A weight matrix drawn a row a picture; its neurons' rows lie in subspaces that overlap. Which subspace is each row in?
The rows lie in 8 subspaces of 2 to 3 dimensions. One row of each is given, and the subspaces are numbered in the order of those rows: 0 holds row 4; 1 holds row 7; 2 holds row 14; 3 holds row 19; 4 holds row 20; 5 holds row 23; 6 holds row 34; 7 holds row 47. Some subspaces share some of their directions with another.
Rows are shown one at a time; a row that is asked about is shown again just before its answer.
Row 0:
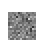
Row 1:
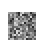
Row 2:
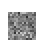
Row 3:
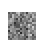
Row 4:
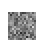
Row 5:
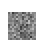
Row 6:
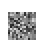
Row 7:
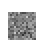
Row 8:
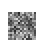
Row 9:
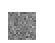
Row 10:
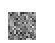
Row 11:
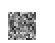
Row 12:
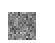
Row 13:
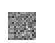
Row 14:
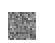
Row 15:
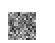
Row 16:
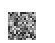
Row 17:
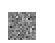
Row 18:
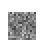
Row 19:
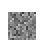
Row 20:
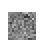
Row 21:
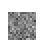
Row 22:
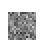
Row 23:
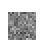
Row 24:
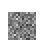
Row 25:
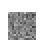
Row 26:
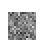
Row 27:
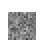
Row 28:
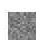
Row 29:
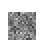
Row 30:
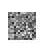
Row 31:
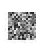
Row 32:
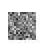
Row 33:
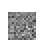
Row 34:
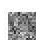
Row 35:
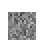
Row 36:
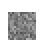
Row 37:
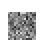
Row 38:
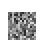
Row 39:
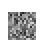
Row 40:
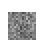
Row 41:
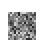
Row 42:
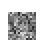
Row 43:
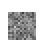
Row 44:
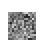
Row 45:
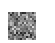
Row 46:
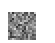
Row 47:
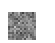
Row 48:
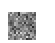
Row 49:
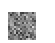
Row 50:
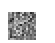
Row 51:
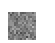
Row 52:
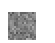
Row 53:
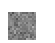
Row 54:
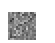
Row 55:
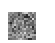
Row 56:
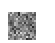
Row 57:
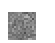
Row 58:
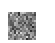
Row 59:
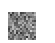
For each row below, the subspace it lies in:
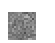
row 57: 4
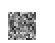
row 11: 2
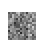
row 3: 3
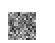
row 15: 1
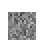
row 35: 0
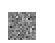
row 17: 2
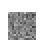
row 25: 7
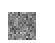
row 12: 5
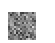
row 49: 5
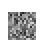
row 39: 0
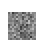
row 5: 6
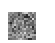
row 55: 4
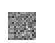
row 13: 1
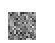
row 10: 5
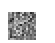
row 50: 3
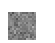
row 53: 6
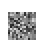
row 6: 5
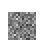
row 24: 6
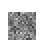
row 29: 7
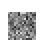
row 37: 6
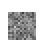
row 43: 7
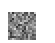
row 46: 3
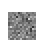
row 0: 2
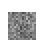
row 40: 6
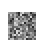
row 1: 3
